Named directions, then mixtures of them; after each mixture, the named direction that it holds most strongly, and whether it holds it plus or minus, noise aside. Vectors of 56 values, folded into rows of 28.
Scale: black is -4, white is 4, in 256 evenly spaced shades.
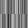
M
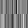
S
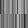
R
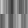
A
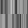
A, minus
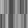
A, plus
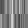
A, minus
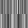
M, plus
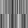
A, plus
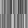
R, minus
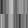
A, minus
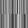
R, plus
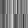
S, minus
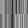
S, plus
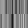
S, plus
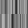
M, minus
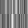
M, plus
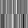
S, minus
